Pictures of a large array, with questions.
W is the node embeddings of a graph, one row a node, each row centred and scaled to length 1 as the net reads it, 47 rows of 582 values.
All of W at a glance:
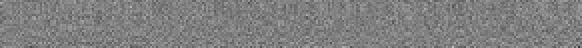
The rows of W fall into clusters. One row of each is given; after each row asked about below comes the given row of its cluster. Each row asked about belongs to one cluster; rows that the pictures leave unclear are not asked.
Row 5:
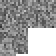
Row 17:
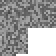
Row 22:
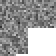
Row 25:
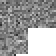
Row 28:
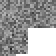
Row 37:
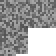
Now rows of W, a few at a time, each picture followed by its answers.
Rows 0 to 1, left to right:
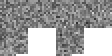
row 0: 37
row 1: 37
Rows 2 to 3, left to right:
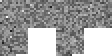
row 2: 28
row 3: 25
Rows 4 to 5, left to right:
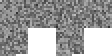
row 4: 28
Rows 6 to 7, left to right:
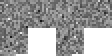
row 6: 37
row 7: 28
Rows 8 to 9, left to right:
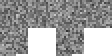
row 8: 5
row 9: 28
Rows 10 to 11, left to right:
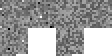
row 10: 17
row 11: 28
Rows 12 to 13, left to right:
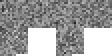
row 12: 37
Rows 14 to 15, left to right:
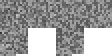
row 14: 5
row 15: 37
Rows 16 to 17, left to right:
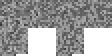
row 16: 17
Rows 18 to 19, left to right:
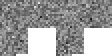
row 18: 17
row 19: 28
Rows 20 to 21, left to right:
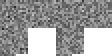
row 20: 22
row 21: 37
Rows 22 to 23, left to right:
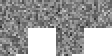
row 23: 37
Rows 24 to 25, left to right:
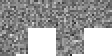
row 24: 22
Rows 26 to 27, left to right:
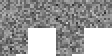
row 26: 28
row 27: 37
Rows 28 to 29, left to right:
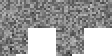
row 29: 25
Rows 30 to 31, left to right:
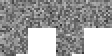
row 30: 25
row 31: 22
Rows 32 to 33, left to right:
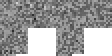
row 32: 28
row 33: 17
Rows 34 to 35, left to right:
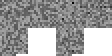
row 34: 17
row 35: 28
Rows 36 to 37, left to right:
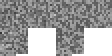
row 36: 5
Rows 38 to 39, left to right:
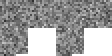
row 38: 22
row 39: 25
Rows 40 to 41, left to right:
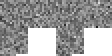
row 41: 22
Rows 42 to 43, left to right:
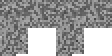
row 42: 17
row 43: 17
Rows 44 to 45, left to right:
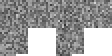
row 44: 5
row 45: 22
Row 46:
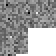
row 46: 37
